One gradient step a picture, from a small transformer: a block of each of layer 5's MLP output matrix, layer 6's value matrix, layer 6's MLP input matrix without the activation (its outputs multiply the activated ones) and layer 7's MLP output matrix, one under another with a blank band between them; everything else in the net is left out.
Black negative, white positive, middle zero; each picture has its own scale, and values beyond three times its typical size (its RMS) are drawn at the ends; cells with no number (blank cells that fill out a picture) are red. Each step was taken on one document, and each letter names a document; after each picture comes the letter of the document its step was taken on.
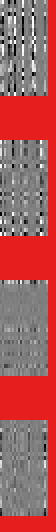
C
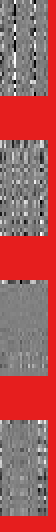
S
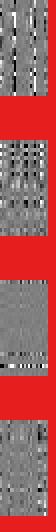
S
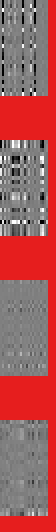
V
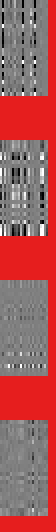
V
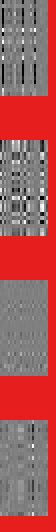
V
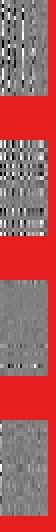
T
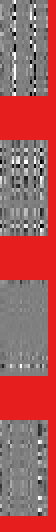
S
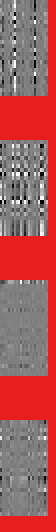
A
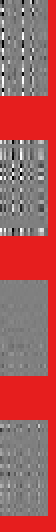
T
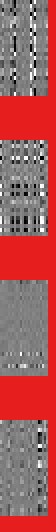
S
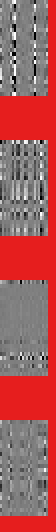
S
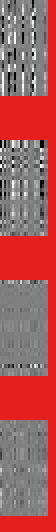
C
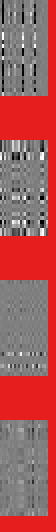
V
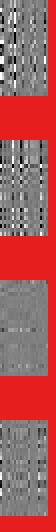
C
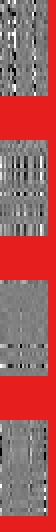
A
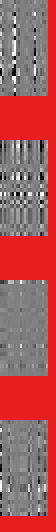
A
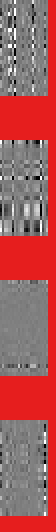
C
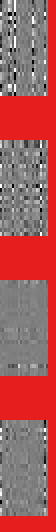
C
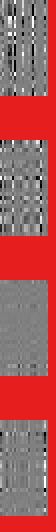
C
